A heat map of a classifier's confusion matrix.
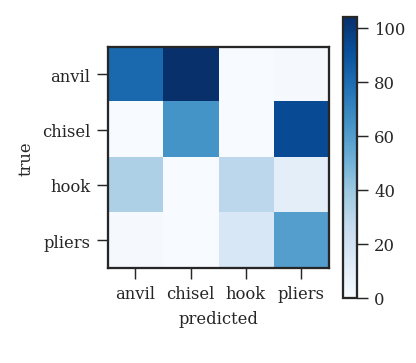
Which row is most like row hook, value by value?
pliers
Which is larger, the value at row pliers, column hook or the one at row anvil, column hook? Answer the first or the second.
the first
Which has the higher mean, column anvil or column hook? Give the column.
anvil
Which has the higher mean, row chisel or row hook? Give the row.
chisel
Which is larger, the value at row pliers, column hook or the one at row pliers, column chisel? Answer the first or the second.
the first
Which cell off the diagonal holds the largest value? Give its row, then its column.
anvil, chisel
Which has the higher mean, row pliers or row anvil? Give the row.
anvil
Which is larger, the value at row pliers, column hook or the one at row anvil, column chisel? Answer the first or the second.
the second
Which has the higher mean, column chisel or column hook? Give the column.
chisel
